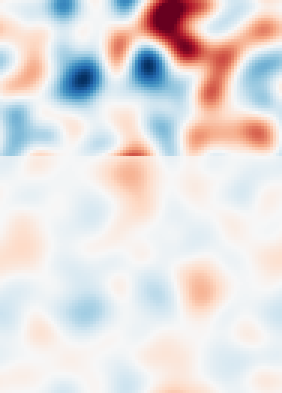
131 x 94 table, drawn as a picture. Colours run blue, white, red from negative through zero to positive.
Histogram: heavy tails on both sides. Average level on the scale: 50%. Lone odd cells: none. Seam: horizontal, 40% of the way down, the bottom part calmer.
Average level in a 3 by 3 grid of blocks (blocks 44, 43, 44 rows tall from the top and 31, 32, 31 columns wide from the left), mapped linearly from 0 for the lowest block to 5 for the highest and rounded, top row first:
035 / 233 / 223
